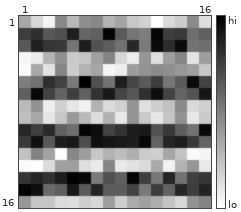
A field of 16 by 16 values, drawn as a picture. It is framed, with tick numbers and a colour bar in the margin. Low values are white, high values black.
Histogram: flat. Slope: none. Average level on the scale: 50%. Stripes: horizontal, repeating 4 times.
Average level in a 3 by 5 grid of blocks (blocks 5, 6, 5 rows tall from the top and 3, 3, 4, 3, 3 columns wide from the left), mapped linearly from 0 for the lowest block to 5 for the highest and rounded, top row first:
02121 / 44544 / 22101
